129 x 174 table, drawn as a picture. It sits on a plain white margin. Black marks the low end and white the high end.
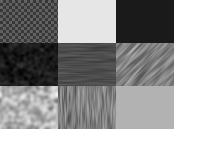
The table splits into 3 rows of 3 panels. Panel 1,1: low, checkered. Panel 1,2: very high, flat. Panel 1,3: very low, flat. Panel 2,1: very low, blotchy, faint in contrast. Panel 2,2: low, streaked across, faint in contrast. Panel 2,3: middling, slanting up to the right. Panel 3,1: high, blotchy. Panel 3,2: middling, streaked downward. Panel 3,3: high, flat.
